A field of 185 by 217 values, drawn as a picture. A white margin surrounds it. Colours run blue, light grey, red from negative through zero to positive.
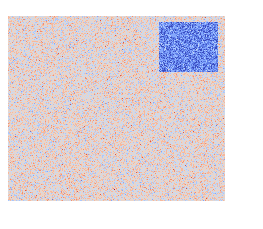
Neither half mirrors the other. An odd patch, lower than its surroundings, sits in the top right. The top right is the ninth with the lowest average. There are no regular stripes.
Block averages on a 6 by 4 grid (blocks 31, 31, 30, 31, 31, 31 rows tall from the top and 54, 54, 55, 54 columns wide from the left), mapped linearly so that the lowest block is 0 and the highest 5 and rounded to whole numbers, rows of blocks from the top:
5540 | 5540 | 5555 | 5555 | 5555 | 5555
